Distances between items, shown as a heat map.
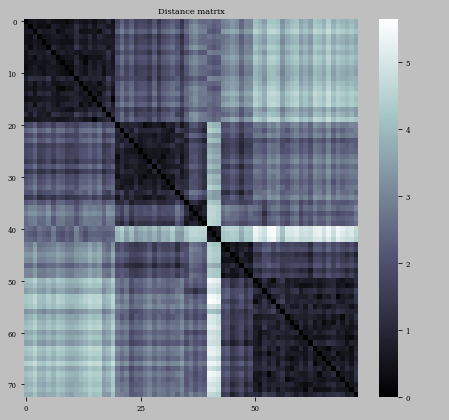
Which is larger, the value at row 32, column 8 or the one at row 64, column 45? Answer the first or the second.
the first
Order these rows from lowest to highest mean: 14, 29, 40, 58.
29, 58, 14, 40
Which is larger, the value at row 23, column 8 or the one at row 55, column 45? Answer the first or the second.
the first
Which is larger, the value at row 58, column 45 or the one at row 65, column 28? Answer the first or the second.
the second
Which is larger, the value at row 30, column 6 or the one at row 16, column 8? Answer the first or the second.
the first
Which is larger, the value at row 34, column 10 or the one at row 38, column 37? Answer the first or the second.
the first
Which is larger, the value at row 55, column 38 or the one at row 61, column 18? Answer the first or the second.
the second
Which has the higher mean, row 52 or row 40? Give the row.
40
